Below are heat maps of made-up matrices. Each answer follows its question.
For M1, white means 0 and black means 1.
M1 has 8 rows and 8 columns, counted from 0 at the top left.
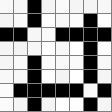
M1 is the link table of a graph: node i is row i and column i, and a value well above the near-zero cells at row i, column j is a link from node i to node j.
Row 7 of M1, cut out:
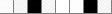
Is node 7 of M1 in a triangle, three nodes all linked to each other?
yes
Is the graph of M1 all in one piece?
yes
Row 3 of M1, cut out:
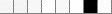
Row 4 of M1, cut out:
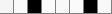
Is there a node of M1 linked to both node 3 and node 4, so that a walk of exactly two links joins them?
yes
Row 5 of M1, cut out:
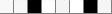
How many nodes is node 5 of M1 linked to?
2
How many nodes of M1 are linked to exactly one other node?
2
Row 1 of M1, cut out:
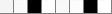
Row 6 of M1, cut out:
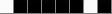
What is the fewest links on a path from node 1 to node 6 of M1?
1
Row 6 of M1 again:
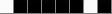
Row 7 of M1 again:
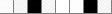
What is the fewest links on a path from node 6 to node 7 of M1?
1
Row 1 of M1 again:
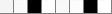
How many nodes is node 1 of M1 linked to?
2
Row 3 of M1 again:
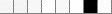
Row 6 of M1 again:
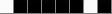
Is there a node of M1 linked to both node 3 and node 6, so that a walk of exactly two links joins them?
no
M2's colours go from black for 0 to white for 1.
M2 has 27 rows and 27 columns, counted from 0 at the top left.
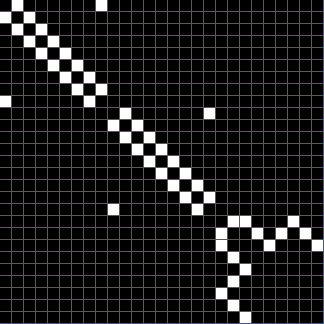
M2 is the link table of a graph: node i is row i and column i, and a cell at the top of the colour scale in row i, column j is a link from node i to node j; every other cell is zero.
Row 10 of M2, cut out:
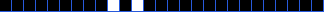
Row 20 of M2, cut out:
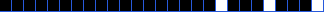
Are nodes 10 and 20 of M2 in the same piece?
no
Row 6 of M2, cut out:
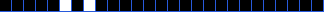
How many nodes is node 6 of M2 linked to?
2
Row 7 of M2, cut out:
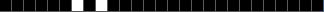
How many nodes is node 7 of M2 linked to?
2
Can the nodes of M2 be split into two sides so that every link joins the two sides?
no
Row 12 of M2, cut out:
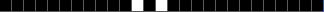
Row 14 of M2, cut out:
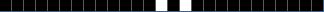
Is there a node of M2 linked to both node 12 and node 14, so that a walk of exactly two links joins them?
yes
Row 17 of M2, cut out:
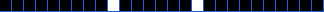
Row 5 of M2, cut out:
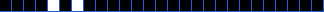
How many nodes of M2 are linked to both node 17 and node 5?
0
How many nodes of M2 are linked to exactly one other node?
6
